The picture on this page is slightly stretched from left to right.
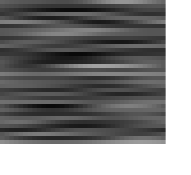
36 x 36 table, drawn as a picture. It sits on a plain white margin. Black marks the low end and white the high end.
Overall the values sit about 30% of the way up the scale. The histogram is bell-shaped. The bottom right is the ninth with the highest average. No overall slope runs across the table. Streaks run across, left to right.
